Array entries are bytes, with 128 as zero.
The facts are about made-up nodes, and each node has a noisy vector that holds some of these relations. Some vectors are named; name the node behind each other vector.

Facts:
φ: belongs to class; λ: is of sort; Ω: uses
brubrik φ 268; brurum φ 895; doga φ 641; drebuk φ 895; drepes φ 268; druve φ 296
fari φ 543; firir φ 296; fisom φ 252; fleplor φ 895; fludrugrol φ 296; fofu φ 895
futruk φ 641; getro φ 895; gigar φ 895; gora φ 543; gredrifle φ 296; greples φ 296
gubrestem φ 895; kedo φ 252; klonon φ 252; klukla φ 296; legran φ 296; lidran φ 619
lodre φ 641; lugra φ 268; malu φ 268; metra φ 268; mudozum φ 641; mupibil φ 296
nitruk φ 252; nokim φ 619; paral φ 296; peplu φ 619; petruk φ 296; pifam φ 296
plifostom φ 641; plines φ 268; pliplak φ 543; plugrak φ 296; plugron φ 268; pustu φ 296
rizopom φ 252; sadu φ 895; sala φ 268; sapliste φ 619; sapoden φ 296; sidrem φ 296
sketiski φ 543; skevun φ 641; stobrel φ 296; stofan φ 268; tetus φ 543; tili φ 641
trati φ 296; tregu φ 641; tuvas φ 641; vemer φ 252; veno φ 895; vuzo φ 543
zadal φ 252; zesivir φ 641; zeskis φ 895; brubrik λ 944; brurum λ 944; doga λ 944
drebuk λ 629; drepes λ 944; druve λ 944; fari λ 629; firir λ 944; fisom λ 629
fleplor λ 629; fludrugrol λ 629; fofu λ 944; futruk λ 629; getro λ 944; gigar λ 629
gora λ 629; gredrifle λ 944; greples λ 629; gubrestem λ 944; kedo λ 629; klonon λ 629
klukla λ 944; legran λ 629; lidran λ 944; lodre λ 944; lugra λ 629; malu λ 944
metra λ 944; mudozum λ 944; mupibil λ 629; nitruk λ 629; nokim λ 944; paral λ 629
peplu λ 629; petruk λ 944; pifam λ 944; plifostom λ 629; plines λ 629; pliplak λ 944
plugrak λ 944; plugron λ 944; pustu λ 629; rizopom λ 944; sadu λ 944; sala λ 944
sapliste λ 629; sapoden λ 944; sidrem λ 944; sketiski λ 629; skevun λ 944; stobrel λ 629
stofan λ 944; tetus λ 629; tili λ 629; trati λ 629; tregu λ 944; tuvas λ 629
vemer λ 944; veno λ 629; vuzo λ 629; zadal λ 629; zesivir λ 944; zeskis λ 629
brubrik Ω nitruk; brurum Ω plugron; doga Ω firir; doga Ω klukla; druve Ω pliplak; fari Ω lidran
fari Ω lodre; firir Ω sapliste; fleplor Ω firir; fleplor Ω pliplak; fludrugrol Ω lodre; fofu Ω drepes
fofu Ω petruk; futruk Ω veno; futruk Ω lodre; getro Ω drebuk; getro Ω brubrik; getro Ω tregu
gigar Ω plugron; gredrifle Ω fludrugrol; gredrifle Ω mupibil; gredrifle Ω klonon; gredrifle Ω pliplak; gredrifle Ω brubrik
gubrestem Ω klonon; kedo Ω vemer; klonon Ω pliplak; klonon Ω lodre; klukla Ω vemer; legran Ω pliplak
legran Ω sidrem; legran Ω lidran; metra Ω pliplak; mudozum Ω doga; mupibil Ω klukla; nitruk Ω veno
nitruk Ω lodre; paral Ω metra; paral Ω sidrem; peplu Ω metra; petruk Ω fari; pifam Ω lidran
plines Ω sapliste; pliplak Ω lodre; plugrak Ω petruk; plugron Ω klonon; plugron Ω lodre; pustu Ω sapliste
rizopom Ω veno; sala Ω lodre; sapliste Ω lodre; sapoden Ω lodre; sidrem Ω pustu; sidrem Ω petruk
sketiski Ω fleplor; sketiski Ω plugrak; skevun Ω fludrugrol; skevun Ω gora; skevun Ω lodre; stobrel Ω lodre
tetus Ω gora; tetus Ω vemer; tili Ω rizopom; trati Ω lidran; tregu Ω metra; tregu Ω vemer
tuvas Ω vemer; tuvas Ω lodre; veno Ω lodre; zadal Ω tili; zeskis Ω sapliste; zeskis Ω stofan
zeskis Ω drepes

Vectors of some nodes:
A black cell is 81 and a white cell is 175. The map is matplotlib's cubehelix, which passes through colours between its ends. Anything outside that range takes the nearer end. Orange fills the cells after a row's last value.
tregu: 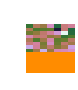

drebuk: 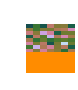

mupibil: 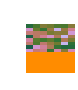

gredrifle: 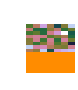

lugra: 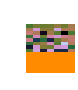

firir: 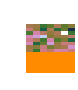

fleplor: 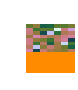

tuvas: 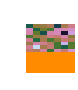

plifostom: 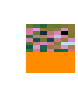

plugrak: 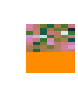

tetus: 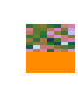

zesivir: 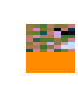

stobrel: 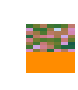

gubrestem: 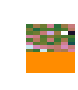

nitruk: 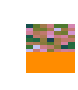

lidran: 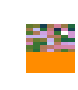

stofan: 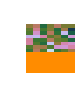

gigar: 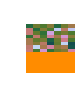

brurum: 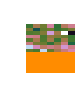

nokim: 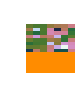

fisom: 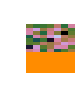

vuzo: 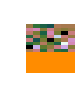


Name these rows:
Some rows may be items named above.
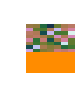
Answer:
fari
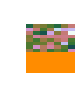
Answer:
peplu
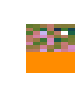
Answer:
klukla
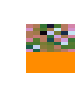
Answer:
sketiski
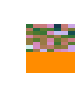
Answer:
skevun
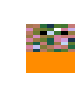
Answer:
zeskis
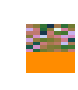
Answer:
pustu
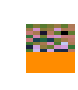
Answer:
lugra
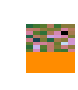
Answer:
tili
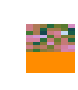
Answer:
pifam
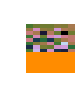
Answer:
lugra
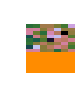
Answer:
zadal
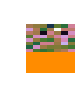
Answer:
trati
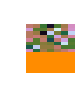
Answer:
sketiski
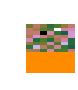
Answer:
plines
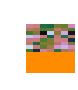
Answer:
fofu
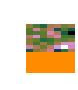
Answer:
sadu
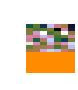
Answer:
lodre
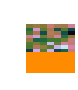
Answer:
malu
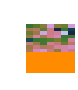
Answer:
rizopom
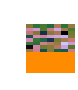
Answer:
greples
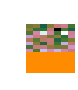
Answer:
pliplak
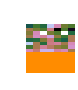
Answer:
vemer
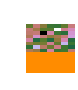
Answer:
plines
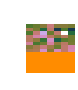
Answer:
klukla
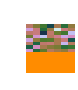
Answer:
pustu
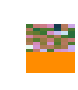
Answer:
skevun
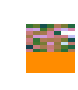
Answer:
sapliste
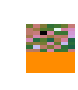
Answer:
plines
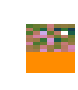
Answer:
klukla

